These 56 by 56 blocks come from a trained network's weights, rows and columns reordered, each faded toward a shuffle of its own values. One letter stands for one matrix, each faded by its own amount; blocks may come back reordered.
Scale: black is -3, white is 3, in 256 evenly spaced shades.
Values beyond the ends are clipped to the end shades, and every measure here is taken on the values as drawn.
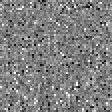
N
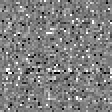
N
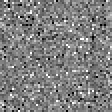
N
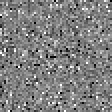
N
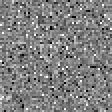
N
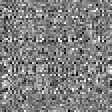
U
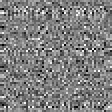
U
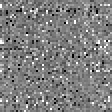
N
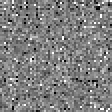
N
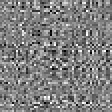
U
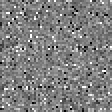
N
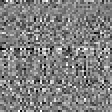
U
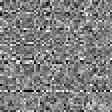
U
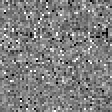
N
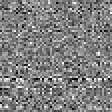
U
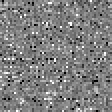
N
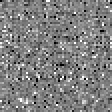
N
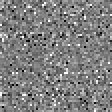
N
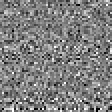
U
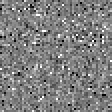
N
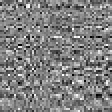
U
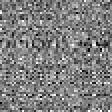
U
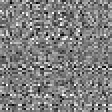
U
